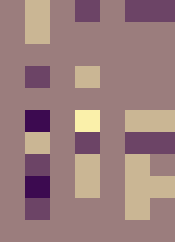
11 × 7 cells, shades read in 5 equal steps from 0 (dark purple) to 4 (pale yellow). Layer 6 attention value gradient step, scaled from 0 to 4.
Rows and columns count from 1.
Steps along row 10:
down up same same up down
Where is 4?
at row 6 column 4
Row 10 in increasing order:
1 2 2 2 2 2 3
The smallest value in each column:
2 0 2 1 2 1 1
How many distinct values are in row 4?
3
